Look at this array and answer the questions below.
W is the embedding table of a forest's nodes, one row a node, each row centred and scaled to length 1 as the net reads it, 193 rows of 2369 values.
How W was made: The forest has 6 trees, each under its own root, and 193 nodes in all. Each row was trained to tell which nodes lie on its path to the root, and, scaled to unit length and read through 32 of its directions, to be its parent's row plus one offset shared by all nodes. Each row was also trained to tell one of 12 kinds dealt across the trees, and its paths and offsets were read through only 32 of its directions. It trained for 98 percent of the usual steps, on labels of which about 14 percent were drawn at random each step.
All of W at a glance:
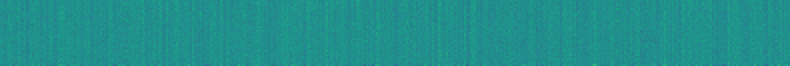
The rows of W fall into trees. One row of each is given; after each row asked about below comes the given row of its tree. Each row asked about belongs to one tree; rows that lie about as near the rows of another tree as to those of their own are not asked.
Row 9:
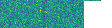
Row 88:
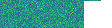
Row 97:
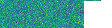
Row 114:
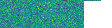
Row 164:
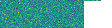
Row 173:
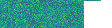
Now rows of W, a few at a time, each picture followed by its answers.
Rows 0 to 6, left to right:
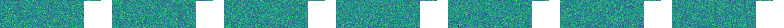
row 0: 164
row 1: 97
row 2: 114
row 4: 114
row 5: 114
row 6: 114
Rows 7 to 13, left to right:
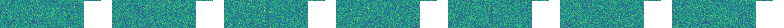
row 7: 97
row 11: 114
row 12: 9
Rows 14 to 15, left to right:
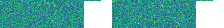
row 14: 114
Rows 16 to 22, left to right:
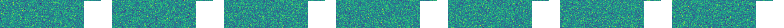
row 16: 164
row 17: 114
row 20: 88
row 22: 164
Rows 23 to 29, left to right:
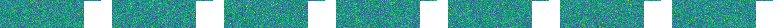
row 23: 164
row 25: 97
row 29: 114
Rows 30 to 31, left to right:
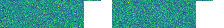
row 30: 164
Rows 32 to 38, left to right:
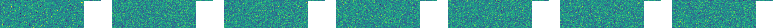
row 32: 97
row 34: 164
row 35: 114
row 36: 88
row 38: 164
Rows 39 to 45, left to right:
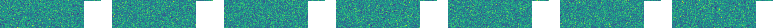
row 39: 114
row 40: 164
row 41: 114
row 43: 88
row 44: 164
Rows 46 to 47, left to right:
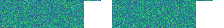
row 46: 164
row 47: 88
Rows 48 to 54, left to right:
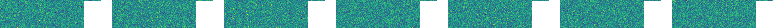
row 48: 97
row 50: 97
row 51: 114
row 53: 164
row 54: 88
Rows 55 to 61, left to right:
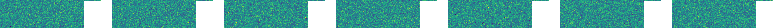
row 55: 114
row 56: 9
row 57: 173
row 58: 114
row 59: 114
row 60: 164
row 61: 114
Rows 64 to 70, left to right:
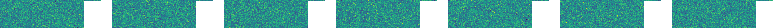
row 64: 114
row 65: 164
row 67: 114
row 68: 9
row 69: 164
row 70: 114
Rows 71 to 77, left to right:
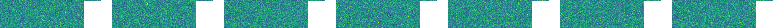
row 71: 164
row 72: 9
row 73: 164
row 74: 114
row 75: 88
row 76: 97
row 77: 164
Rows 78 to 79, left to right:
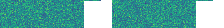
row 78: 97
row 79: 173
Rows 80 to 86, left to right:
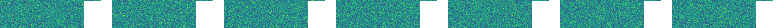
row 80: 114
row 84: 164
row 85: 164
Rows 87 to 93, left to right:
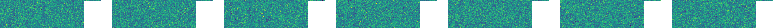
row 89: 114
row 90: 97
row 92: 173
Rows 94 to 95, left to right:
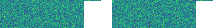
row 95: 164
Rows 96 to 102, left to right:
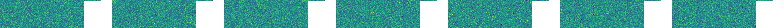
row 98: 9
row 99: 88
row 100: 97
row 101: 164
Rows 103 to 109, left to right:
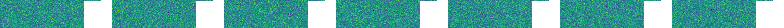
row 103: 88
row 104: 97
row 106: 97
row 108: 114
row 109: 9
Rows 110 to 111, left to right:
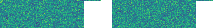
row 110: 88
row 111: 164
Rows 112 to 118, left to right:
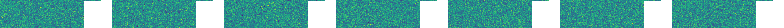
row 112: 173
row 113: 97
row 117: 9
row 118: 9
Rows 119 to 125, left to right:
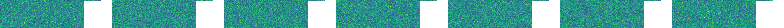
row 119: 164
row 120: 114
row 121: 114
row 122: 97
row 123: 164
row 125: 97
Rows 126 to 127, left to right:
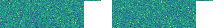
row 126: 114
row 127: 9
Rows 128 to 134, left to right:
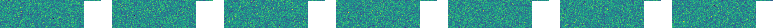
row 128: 114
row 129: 114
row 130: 164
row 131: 164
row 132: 114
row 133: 114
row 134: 164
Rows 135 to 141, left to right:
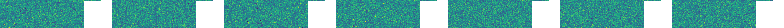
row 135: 173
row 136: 114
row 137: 164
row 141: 164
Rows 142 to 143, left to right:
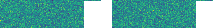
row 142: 97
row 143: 164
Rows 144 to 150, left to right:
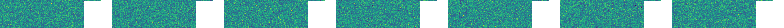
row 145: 88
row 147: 164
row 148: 97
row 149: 173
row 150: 114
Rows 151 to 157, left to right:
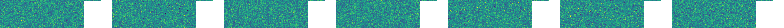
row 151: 114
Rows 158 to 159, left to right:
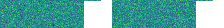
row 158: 164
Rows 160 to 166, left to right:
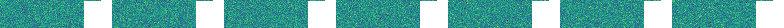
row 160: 173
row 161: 88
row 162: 114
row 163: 164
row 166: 164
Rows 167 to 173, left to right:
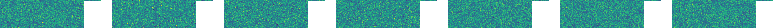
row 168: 9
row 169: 97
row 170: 97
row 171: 114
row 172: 88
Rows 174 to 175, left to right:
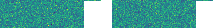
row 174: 114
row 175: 88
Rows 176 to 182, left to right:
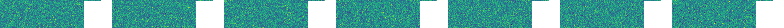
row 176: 164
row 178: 164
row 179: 114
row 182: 97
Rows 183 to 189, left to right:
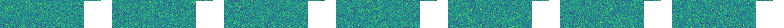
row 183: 114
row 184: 97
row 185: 164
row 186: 164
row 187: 114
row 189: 9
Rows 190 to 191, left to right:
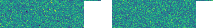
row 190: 164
